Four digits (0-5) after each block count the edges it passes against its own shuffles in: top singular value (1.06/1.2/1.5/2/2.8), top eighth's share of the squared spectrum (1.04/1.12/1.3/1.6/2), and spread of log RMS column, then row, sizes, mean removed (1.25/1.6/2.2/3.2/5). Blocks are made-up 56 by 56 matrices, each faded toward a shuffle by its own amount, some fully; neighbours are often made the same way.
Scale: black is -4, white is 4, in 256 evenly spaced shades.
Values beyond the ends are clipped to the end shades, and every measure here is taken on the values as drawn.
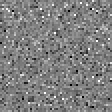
0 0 0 0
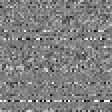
3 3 0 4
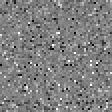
1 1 0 0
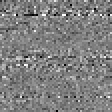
2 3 0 3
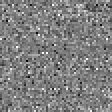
0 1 0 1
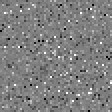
2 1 0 0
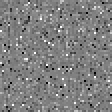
1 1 0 0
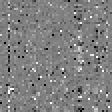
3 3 1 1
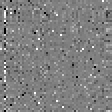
4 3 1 1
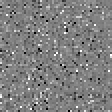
3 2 1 1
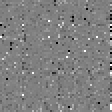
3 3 1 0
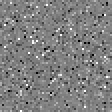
0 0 0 0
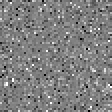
3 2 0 0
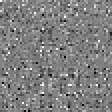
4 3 1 2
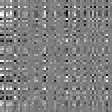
5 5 4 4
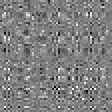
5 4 3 3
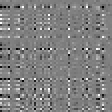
5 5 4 4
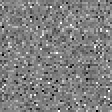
3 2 0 1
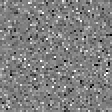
1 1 0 0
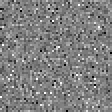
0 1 0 0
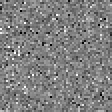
1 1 0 0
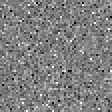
1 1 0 0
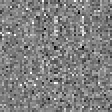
3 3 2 1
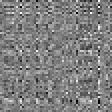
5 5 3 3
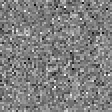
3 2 1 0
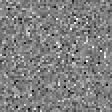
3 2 1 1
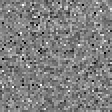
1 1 0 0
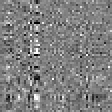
4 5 3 2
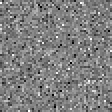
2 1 0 0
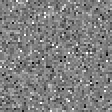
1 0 0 0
